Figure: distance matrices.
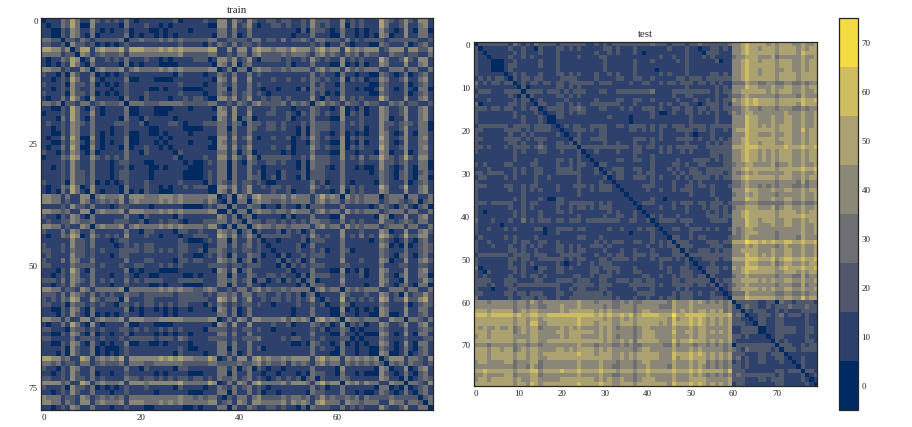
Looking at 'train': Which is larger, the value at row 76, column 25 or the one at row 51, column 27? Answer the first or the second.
the first
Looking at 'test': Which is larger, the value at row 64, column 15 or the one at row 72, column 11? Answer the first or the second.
the second
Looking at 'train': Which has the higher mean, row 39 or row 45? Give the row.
39
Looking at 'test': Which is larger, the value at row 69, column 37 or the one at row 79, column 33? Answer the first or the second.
the second
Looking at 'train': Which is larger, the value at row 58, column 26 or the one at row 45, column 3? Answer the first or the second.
the first
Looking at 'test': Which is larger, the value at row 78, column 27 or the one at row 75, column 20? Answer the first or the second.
the first
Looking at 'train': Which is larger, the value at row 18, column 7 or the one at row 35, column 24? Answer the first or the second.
the first
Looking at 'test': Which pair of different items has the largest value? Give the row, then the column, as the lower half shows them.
63, 46
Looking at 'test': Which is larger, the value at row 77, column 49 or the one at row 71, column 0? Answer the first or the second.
the second
